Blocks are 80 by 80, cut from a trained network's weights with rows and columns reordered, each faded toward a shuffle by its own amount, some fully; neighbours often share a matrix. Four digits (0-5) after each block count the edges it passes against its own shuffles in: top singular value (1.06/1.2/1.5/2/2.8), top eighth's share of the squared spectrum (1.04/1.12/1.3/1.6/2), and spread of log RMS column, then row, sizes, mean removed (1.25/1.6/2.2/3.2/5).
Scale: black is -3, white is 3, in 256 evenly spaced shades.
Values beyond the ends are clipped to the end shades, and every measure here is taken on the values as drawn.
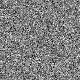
1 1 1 0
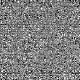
3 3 3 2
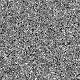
0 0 0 0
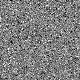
0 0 0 0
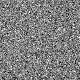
0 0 0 0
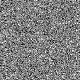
2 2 0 0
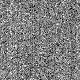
2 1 0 0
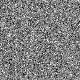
0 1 0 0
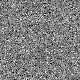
0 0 0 0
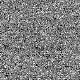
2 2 2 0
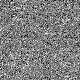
1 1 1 0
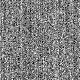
3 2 0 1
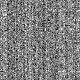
3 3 1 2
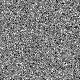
0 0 0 0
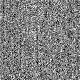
2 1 0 0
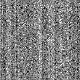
3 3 1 2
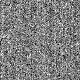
2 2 0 1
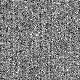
2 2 0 0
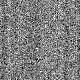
2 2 0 1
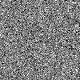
1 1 0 0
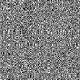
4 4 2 2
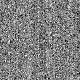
2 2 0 0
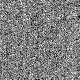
1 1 0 0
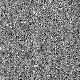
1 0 0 0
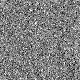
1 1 0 0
